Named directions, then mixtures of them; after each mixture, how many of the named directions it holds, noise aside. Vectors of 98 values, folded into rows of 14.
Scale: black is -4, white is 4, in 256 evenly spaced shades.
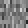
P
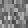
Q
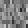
two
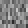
two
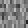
two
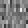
one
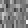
two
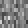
two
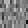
two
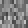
one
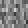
two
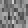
one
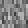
one
